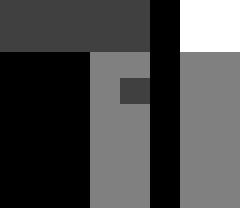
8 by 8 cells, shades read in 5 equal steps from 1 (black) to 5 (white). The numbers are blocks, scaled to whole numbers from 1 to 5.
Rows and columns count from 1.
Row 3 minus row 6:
0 0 0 0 0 0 0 0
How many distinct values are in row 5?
2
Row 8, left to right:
1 1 1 3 3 1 3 3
